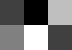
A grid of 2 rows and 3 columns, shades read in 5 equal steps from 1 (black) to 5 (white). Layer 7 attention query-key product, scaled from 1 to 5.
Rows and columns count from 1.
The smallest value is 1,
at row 1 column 2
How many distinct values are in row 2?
3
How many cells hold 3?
1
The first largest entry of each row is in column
3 2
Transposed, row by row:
2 3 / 1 5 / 4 2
